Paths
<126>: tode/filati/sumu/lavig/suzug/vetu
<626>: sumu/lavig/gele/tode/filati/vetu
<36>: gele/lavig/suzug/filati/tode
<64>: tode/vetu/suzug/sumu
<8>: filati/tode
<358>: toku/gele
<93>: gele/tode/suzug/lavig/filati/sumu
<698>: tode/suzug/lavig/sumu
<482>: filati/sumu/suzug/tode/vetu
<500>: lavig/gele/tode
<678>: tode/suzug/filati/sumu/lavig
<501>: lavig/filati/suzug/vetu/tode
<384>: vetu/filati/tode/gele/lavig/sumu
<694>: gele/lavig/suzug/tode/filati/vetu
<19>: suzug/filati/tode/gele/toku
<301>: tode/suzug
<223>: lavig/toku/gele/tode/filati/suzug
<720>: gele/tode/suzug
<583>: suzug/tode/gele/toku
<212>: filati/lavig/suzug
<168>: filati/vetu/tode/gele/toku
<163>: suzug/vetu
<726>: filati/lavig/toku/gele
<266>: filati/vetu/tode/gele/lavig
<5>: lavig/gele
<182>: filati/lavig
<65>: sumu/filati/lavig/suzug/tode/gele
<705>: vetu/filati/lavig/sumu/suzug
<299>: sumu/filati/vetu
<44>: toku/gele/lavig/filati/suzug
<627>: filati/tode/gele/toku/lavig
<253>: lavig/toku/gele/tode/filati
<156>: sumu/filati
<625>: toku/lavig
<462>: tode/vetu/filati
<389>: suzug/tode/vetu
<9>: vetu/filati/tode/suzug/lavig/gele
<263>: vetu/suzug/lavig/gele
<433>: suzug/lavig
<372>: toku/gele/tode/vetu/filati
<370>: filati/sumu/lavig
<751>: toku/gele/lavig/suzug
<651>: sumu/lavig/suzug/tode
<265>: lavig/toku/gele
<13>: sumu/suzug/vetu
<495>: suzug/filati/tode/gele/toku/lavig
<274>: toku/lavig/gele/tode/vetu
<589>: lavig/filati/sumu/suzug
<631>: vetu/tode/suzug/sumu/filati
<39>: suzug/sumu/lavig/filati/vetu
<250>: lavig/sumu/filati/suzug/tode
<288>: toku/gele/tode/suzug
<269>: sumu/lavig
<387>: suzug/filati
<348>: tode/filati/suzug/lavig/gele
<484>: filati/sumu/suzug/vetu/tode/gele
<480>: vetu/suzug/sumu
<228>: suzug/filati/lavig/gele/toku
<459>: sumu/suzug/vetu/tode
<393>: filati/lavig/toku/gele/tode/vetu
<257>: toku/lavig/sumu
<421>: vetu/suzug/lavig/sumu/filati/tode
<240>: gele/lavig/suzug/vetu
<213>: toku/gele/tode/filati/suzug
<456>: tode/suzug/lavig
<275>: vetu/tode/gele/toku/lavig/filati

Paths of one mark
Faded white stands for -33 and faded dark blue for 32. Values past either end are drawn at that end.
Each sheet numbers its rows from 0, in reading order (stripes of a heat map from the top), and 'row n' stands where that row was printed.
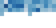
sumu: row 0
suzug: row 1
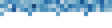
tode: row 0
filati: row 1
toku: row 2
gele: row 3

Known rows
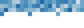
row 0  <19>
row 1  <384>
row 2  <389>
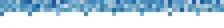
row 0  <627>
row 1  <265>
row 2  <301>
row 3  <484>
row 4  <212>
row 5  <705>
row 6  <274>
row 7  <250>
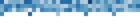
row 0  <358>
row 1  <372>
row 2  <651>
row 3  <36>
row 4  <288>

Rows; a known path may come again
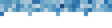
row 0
<484>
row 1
<301>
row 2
<156>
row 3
<223>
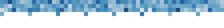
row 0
<459>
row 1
<212>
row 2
<348>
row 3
<384>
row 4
<421>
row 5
<372>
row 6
<433>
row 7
<482>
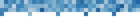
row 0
<65>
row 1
<126>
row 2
<627>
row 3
<266>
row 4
<726>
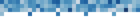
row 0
<13>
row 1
<275>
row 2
<274>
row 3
<265>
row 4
<501>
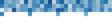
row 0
<393>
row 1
<93>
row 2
<44>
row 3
<387>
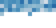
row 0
<705>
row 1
<583>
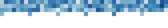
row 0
<250>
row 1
<751>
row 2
<389>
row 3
<299>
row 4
<358>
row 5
<257>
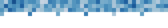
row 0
<269>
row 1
<19>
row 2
<631>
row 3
<500>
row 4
<698>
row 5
<288>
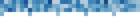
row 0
<625>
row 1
<589>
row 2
<651>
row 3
<678>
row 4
<64>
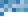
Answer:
<694>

